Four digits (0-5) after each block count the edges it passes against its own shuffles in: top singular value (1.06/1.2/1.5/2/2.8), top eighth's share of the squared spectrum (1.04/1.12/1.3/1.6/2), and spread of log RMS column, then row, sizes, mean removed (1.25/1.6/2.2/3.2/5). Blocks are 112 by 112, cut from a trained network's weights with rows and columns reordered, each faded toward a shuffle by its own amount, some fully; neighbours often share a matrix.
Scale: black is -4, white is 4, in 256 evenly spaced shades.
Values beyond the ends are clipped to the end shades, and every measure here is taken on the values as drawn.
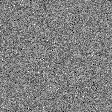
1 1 0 0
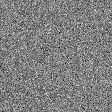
1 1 0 0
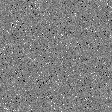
0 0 0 0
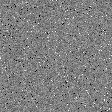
0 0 0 0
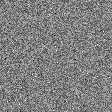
0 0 0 0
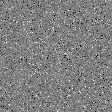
2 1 0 0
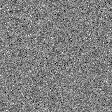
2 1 0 0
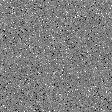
0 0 0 0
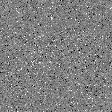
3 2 0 1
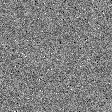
0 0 0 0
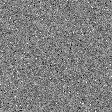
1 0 0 0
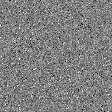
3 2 1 1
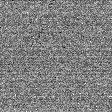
3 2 0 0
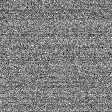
3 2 0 0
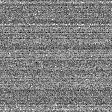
4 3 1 2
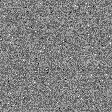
1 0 0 0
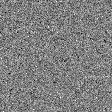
1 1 0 1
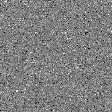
2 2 1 1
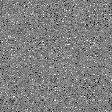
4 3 2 2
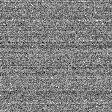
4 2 0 1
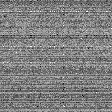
5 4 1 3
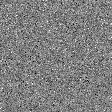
2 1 0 0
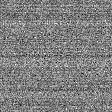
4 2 0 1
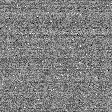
3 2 0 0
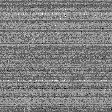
5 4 1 2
